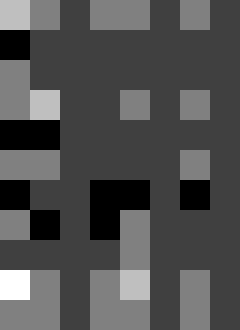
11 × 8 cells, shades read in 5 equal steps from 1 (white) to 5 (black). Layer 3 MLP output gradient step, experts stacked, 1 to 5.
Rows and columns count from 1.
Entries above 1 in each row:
8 8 8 8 8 8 8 8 8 7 8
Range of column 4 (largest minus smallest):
2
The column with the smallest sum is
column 1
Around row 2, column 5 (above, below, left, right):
3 4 4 4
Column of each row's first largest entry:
3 1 2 3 1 3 1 2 1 3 3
